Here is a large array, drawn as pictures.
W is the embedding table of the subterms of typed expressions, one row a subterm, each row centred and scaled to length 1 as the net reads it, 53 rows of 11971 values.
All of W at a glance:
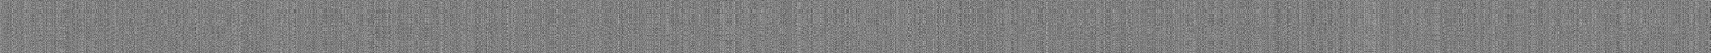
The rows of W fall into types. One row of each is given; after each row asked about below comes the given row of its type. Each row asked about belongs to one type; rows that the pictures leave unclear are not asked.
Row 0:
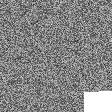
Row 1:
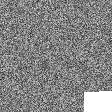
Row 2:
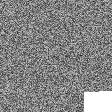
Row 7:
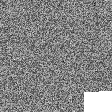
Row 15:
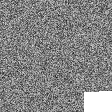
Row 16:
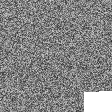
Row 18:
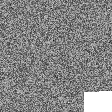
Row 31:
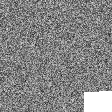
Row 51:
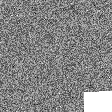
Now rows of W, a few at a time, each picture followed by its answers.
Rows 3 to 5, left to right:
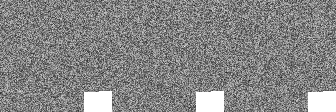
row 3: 18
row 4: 16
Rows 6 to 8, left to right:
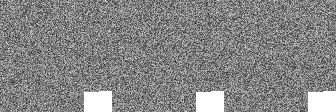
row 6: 0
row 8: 16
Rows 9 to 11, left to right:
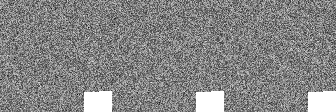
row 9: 1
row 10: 31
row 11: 1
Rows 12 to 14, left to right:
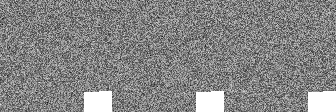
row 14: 18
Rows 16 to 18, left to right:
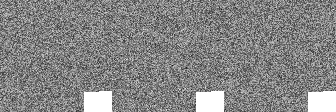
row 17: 15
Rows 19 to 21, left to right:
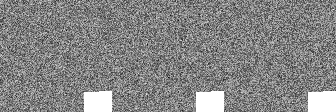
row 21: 18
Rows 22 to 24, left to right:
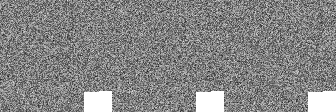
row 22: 2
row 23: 7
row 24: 7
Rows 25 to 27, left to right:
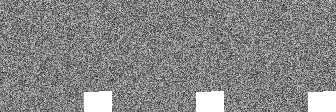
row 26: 31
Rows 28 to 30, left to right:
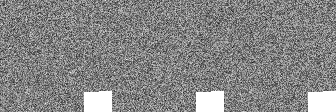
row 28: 51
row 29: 7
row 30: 51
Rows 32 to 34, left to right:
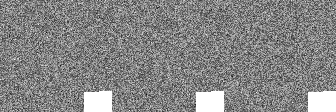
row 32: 31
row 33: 16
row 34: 2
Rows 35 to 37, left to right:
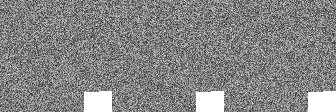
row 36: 16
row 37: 31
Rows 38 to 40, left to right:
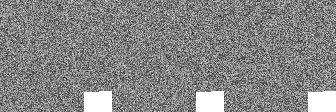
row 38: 16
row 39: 1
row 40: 0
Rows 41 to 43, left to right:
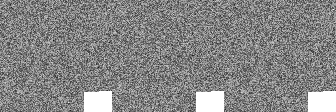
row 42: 2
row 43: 18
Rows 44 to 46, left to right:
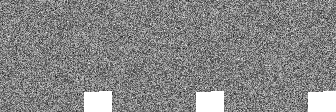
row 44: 15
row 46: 31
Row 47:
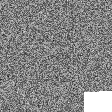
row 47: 2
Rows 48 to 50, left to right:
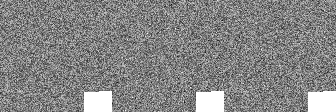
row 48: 18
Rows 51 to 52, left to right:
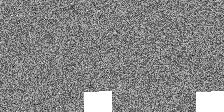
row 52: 2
